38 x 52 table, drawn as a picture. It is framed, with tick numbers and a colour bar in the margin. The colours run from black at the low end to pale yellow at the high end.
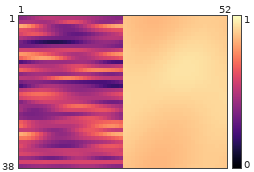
The table splits into one row of 2 panels. Panel 1,1: middling, streaked across, strong in contrast. Panel 1,2: very high, smooth, faint in contrast.
